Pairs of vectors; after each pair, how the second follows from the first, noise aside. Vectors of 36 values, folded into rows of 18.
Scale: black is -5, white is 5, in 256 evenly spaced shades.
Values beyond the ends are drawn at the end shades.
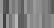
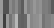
copied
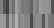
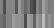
wrapped around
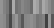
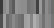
wrapped around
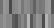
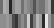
scaled up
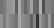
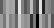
scaled up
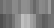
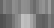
copied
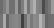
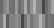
copied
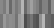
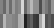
scaled up
